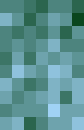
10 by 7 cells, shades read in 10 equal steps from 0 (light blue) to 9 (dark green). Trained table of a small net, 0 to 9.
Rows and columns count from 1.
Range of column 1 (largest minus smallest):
4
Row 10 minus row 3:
-2 -4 2 -1 -1 -4 -3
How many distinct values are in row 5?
3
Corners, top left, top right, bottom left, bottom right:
5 7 3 1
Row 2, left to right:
2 4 7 5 3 4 9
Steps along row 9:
down same same down up same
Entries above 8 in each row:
0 1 0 0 0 0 0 0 0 0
